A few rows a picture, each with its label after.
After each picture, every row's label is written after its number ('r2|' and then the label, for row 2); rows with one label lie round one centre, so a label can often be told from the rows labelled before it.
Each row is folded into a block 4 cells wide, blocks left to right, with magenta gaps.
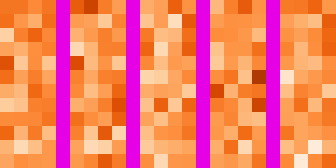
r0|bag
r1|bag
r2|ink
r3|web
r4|ink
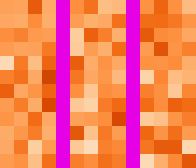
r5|web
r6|bag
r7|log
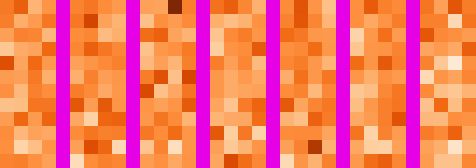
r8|bag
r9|log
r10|web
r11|bag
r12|log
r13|bag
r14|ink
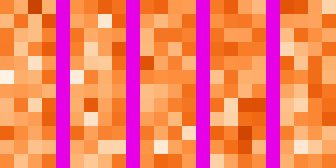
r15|ink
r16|ink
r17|bag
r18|log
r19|bag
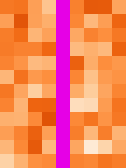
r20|log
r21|bag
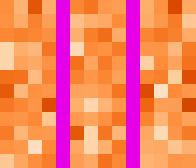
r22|web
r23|bag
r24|web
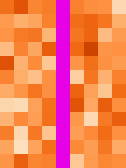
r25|bag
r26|log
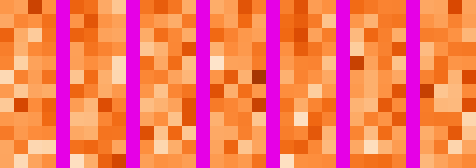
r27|ink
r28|log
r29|bag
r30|web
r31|log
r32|bag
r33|web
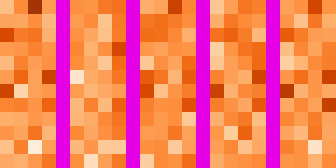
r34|web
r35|ink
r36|web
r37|web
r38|web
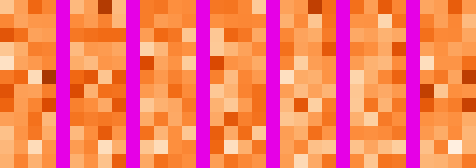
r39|web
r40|web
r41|bag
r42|bag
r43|ink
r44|ink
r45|web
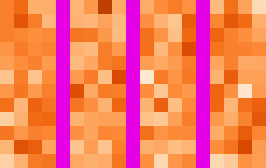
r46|log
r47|web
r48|ink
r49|log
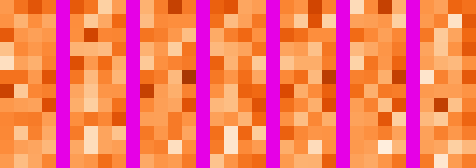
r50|web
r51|bag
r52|web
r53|bag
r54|web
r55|web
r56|ink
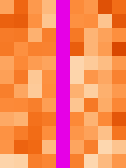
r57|log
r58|ink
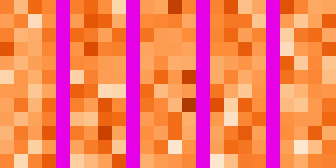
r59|ink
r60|log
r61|web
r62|log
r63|bag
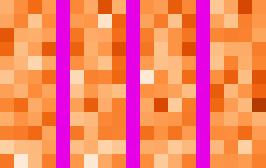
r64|ink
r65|ink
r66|ink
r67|web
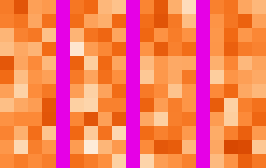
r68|bag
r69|bag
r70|log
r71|log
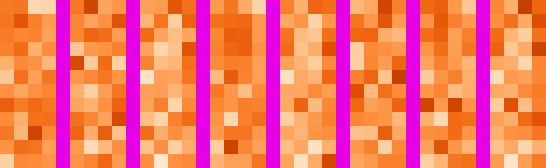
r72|log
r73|bag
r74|ink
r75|log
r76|ink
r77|web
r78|log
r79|ink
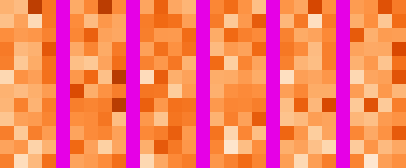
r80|ink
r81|web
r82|log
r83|bag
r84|ink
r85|ink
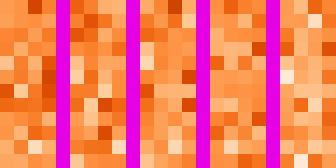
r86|web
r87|log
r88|web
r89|bag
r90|ink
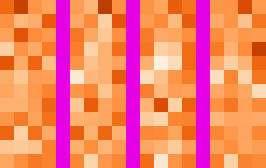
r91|bag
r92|ink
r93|ink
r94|ink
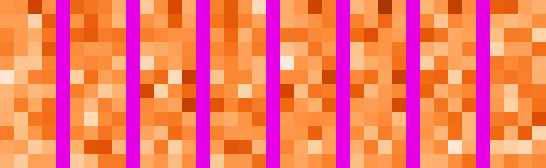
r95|ink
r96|log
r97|web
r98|log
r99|web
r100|web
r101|web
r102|bag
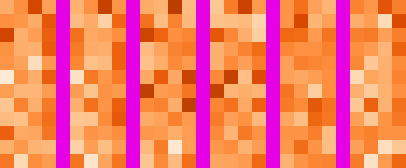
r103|ink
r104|ink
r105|web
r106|web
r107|log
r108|ink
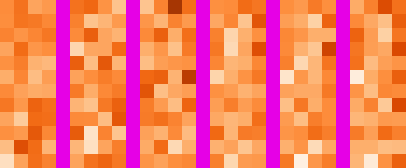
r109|log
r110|bag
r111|web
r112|ink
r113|ink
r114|ink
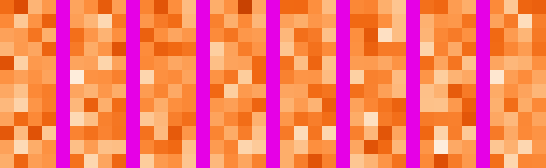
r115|bag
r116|ink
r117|log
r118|web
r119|bag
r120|log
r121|bag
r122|ink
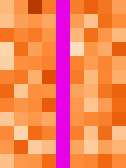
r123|web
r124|bag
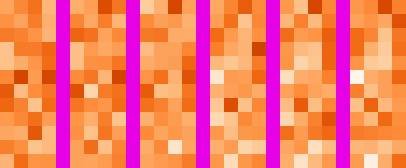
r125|web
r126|web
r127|web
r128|ink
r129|ink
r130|ink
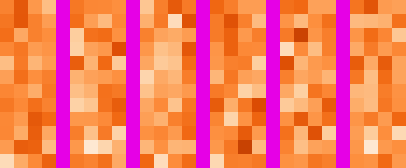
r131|log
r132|bag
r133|ink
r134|log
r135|bag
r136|bag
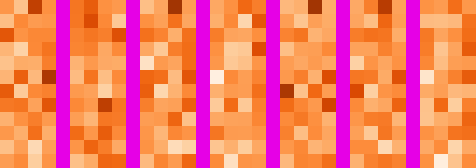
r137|web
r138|log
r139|web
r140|ink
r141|web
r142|web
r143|ink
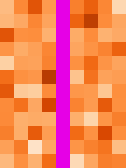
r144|web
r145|log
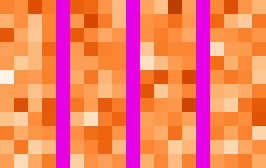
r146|ink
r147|log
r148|web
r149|bag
